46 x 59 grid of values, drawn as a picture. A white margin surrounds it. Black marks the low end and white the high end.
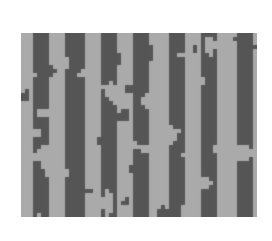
Stripes: upright, repeating 7 times. Slope: none. Average level on the scale: 50%. Histogram: two levels.
